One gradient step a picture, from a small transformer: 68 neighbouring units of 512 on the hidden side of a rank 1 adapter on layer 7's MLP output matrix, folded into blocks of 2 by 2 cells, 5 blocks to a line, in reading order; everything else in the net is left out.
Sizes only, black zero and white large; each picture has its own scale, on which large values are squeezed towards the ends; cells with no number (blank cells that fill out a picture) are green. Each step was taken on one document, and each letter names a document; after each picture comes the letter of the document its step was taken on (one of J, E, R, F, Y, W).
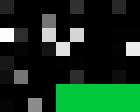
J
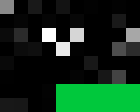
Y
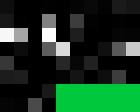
J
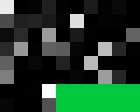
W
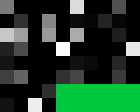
J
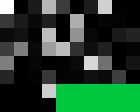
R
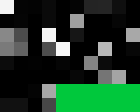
W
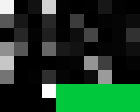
R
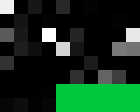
Y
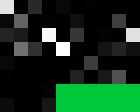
Y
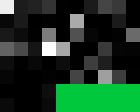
W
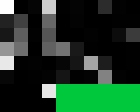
R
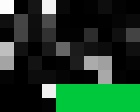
R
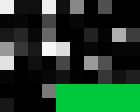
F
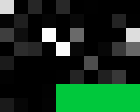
Y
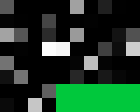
J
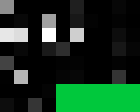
J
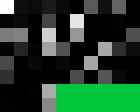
W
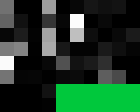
R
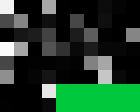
R
